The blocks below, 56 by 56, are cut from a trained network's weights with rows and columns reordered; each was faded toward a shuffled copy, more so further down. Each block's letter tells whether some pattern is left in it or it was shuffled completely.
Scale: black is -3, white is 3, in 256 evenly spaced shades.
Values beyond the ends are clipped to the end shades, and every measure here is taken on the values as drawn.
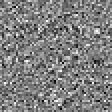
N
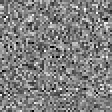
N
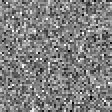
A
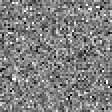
A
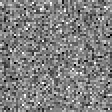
A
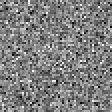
A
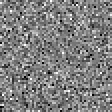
A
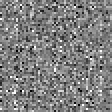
N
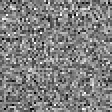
N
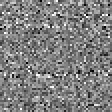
N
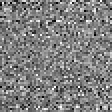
N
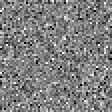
A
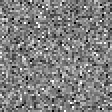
A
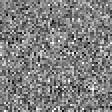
N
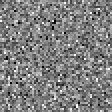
A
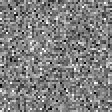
A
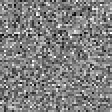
N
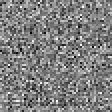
N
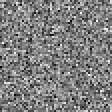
A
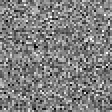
N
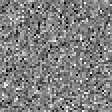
A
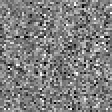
N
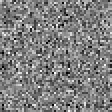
N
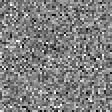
N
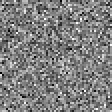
A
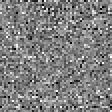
N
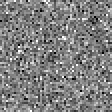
A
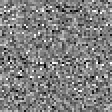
N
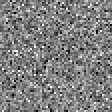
A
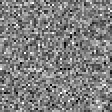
N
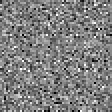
N
